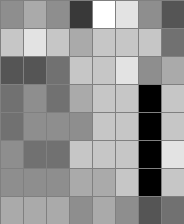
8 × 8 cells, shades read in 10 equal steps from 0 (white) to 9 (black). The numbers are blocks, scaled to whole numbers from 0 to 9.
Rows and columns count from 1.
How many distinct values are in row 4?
5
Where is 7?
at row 1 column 4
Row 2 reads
2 1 2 3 2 2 2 5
